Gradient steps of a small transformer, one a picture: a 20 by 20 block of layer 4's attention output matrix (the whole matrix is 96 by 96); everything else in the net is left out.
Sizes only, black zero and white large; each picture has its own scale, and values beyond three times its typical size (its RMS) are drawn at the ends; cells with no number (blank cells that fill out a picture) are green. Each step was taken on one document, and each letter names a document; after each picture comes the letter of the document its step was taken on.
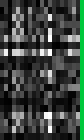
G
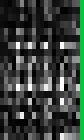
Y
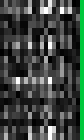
Y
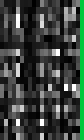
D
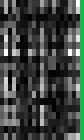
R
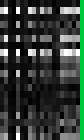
G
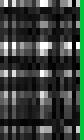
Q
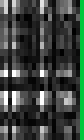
Q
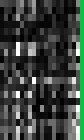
R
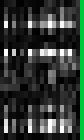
Y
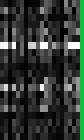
R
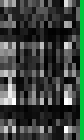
Q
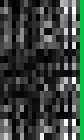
D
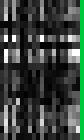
R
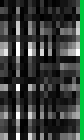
G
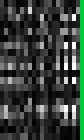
D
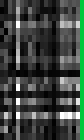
G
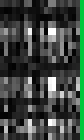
Y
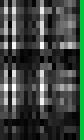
Q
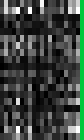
R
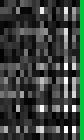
D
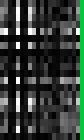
G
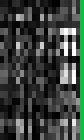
D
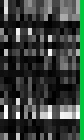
G
